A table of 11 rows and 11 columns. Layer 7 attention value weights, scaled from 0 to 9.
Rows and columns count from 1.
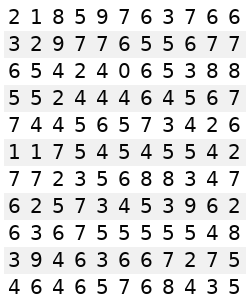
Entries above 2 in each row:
9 10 9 10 10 8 10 9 11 10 11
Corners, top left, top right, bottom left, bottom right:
2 6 4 5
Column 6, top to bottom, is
7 6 0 4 5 5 6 4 5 6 7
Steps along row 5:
down same up up down up down up down up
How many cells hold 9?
4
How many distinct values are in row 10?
7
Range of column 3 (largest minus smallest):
7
